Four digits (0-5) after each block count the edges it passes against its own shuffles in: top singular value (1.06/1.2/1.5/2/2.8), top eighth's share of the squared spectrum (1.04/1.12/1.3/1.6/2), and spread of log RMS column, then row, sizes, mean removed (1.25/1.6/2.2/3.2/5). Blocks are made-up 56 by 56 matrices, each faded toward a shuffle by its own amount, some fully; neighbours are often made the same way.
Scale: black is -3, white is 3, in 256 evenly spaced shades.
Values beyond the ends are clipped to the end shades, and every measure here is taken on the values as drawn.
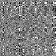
4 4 3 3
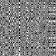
4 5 3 2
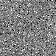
0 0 0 0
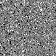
1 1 0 0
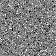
0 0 0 0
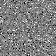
2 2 0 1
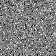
0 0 0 0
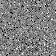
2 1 0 0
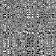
4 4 3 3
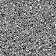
2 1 1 0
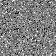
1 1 0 0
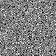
3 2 0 0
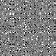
4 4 2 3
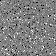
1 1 0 0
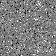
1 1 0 0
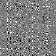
2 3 3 2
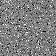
0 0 0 0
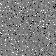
0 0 0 1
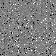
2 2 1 0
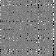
3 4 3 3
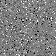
0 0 0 0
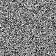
0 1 0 0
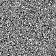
2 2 0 0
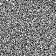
2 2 0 0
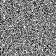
2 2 0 0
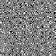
4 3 2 2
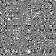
4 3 2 2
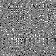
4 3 1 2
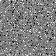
2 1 0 0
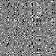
4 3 2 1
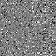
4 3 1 1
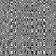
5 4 3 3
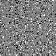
3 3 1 1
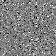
2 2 0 0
